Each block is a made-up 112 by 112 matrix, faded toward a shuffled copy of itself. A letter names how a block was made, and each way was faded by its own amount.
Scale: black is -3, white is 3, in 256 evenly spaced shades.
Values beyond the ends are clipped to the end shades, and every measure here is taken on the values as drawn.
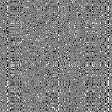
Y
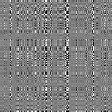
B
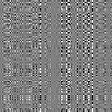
B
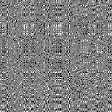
Y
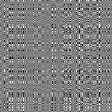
B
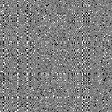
Y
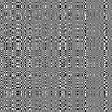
B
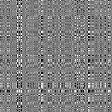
B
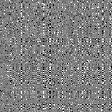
Y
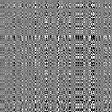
B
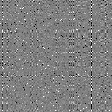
Y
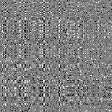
Y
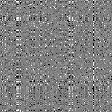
Y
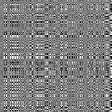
B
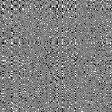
Y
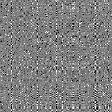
Y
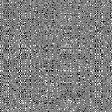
Y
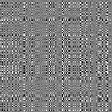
B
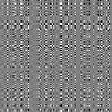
B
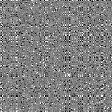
Y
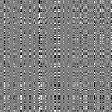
B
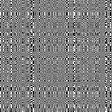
B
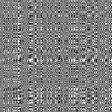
B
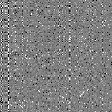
Y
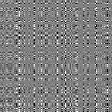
B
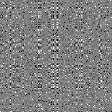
Y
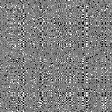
Y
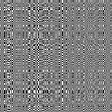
B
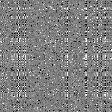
Y
